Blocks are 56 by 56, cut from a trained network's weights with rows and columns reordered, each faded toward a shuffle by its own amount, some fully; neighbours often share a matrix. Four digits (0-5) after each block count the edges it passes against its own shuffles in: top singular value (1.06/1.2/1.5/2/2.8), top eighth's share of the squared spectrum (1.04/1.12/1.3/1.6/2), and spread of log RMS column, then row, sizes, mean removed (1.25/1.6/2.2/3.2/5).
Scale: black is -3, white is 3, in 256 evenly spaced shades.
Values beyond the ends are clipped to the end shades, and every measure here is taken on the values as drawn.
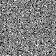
0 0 0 0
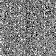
2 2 0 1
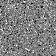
0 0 0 0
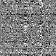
2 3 3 1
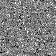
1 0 0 0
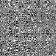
2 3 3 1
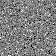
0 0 0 0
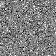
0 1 0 0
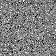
0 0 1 0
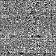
2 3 2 1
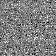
1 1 1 0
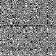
2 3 3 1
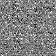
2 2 2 1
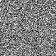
2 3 1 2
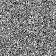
1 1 0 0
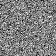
1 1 0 0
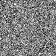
1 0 0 0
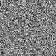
3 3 0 1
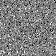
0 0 0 0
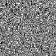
2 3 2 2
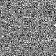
3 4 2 2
